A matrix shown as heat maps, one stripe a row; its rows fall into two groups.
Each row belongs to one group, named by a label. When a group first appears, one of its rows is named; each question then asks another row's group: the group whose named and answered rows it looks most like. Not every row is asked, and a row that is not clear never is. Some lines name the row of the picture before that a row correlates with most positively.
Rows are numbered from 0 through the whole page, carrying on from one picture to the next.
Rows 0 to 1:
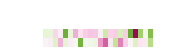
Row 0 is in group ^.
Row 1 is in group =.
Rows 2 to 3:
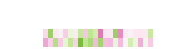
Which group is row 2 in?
=
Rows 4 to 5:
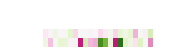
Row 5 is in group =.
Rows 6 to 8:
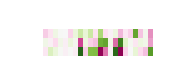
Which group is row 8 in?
=
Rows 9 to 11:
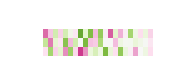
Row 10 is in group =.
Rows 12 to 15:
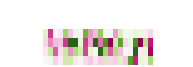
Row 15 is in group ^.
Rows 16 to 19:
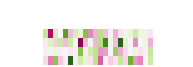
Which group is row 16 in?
=
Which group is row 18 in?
=
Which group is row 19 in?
^
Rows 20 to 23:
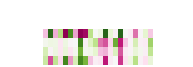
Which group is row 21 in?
=
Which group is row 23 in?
=
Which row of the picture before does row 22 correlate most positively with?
18
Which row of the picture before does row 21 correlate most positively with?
18
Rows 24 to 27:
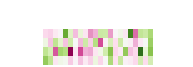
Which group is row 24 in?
^
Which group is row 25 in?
^
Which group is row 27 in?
^
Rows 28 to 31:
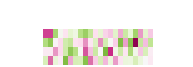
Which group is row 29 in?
^
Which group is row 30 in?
^
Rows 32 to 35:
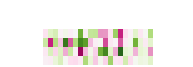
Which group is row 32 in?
=
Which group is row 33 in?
=
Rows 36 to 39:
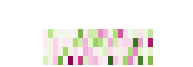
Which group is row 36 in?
=
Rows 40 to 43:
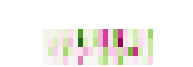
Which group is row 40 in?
=
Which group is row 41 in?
=
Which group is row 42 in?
^
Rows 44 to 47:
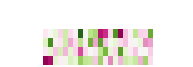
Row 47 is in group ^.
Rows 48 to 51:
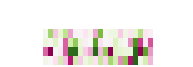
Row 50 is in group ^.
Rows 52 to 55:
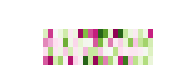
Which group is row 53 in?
^
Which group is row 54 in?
=
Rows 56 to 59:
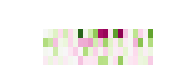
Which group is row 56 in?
=
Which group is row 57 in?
^
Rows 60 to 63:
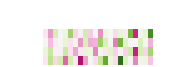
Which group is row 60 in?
^
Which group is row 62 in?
^
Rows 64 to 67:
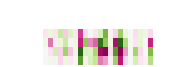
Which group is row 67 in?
=
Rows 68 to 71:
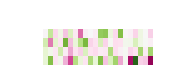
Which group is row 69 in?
=
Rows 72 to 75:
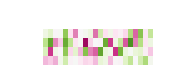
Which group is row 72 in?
^
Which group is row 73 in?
^
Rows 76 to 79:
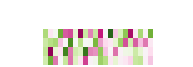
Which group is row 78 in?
=
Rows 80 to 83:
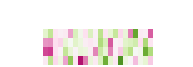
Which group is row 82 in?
^
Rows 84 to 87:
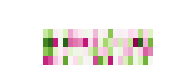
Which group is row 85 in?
^
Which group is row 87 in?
^
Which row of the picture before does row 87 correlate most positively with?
82
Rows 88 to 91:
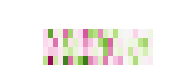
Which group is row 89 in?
^
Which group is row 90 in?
^
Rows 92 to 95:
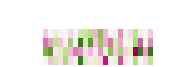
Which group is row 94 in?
^
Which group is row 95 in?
=
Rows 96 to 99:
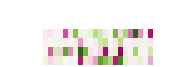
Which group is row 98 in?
=
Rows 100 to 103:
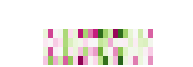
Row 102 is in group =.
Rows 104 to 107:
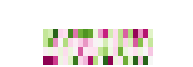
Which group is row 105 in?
^
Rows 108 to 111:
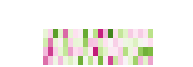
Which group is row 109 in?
=
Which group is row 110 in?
^
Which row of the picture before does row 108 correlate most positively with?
104
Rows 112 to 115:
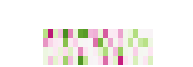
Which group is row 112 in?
=
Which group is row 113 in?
^
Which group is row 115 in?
=
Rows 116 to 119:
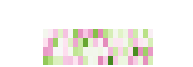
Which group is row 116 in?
^
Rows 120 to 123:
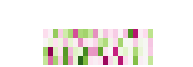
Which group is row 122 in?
=
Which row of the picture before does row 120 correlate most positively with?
117
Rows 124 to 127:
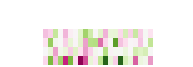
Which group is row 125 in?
=
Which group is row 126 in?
^
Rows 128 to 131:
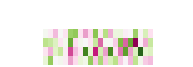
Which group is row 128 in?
^
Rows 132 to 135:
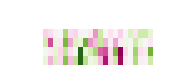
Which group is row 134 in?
=
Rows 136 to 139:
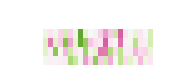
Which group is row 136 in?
=
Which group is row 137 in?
=
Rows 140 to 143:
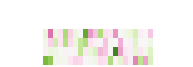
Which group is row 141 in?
=
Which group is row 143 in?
^
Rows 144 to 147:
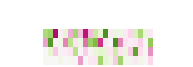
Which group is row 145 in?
=
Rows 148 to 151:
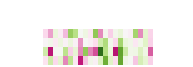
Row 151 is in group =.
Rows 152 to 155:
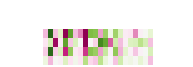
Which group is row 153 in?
^
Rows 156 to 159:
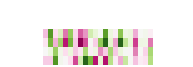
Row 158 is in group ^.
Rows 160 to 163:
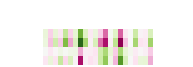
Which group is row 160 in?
=
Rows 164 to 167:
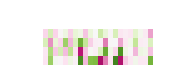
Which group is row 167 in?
=
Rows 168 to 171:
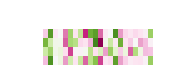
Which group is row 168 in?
=
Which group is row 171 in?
=
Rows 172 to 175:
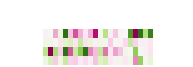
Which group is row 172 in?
^
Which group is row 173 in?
^
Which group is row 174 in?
=
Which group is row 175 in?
^
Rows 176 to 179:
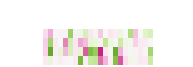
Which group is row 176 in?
^
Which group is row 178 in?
=
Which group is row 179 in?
=
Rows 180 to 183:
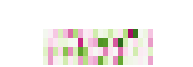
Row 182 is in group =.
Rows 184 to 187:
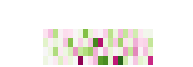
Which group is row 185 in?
^
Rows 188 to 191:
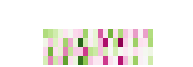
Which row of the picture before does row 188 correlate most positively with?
185
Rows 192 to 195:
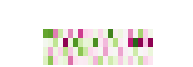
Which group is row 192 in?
^
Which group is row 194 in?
=
